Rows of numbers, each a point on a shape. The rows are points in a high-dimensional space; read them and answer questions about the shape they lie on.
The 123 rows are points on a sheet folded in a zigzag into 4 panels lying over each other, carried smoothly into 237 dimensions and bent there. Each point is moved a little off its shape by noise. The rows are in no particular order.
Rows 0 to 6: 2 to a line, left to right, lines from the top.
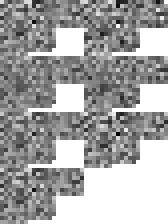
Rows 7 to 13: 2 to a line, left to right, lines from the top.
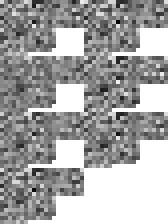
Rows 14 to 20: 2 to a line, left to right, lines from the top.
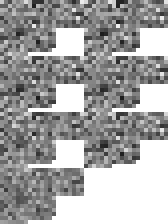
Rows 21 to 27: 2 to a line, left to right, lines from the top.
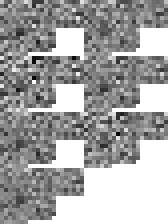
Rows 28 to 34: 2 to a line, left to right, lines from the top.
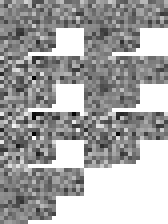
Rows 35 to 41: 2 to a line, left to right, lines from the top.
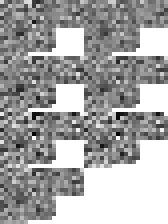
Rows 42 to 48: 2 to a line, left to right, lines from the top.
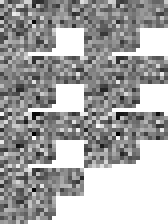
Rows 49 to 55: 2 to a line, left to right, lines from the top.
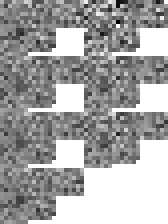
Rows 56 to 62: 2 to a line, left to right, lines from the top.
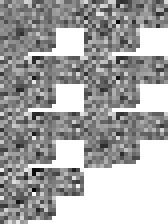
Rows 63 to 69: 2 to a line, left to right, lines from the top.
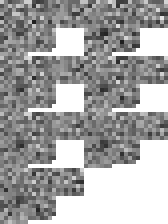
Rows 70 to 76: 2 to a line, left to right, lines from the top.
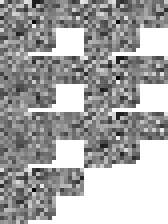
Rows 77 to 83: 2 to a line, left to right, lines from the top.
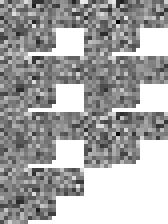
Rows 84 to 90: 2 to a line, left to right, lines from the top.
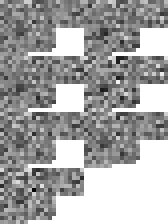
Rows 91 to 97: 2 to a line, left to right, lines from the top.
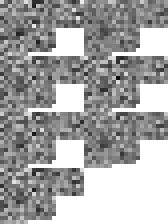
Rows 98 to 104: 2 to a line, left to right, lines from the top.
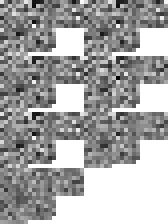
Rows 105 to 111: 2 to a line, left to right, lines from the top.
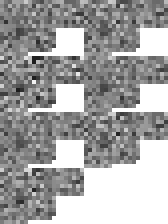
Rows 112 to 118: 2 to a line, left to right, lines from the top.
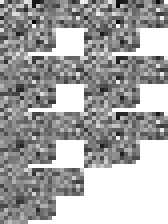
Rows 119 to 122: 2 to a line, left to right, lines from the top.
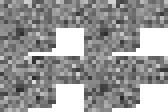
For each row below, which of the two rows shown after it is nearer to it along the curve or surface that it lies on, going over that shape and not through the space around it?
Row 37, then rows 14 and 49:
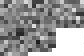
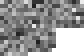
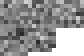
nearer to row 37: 14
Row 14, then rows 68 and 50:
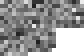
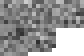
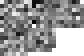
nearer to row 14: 50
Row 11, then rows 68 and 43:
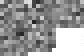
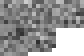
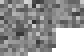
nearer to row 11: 43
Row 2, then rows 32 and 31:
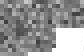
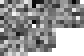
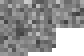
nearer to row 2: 31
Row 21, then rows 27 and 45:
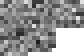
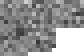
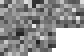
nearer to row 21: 45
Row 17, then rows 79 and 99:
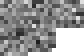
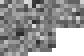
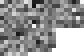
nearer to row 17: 99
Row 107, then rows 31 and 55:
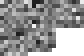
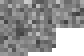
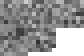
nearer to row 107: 55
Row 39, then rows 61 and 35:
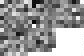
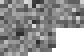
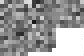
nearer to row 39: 61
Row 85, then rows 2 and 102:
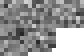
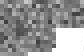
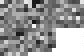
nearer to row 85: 102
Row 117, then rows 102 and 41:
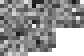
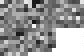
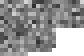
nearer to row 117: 102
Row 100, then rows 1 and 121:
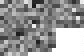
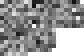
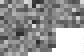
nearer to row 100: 1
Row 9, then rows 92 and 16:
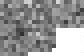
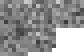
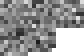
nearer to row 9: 92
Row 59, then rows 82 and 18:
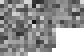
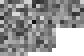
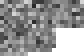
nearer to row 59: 18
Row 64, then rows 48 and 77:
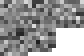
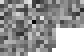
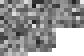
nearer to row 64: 77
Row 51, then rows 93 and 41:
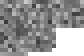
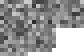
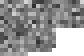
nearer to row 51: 93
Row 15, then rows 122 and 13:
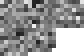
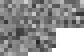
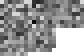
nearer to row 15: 122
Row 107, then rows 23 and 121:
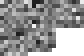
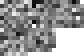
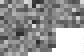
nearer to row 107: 23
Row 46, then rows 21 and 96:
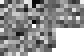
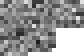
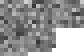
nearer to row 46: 21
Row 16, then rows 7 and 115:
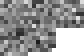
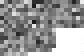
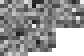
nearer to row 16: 115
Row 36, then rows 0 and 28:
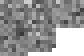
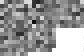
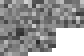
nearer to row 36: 0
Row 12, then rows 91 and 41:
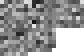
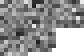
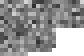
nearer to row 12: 91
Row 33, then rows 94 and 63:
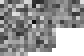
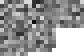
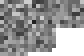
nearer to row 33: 94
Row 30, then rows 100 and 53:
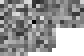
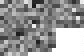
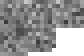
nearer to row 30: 53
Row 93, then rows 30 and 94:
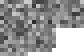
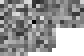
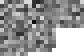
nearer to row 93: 30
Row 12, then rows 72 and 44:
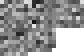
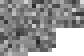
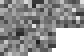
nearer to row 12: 72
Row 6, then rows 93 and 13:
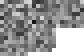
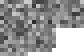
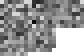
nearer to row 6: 93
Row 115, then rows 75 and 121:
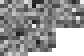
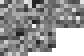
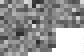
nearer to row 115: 75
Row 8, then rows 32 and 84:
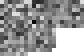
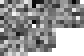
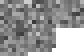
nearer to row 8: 84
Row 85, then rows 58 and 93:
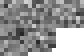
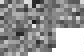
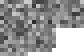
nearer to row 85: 58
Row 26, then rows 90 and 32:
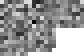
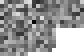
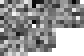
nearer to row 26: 90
